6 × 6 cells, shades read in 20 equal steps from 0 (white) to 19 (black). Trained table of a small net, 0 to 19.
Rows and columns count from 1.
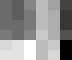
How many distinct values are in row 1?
6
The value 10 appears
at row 2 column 3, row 3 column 3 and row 4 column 1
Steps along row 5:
down down up down up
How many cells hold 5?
5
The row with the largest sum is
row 2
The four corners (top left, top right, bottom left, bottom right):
11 14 2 19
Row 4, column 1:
10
